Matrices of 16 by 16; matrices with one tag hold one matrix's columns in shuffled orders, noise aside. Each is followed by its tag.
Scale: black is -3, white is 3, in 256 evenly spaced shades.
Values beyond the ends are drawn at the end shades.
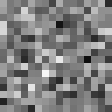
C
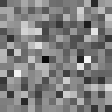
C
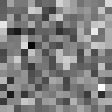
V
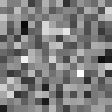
C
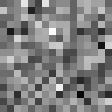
V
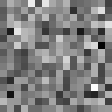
V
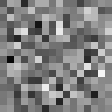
C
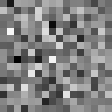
C
